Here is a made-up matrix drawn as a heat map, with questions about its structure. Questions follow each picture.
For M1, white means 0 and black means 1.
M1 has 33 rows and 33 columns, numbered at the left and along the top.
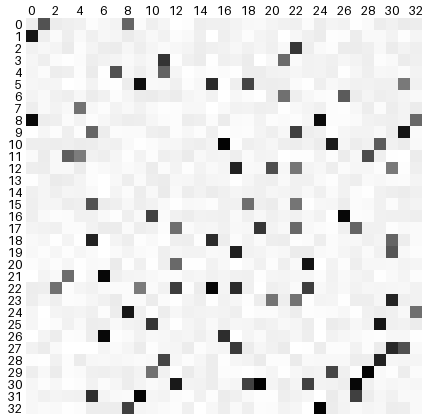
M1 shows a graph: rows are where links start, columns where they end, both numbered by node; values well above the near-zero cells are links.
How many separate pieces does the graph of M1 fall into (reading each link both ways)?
5
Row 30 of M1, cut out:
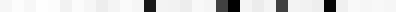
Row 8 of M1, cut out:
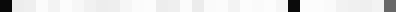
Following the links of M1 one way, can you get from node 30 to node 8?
no
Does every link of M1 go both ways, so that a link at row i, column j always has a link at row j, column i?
yes
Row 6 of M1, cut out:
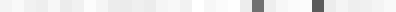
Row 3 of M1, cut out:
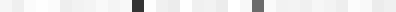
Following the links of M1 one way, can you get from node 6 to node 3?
yes
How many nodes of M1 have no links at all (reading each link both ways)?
2
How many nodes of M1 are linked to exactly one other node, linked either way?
3
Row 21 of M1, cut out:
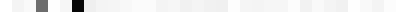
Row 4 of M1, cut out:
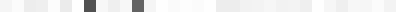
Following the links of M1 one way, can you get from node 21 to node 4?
yes
